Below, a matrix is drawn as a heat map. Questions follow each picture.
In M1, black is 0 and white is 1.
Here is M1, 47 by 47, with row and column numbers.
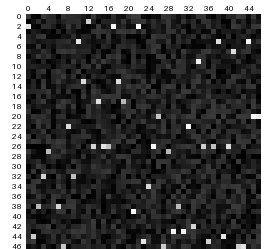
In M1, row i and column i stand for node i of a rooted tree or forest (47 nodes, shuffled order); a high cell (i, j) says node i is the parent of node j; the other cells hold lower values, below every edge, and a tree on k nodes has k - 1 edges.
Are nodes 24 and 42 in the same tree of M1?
no
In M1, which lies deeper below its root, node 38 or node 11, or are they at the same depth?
node 11
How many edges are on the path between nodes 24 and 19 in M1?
7
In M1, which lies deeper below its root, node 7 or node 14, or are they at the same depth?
node 14
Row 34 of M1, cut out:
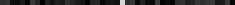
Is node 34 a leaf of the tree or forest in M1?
no
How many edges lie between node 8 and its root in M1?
4
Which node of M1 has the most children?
26
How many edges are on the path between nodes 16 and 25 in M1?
2
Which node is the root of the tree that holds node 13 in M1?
20
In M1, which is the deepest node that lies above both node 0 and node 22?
2
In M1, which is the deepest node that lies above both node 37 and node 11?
26
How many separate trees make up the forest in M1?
2
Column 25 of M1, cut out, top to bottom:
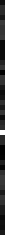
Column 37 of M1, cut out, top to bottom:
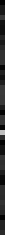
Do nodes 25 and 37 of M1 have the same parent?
yes
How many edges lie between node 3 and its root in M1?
5
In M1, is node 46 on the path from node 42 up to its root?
yes
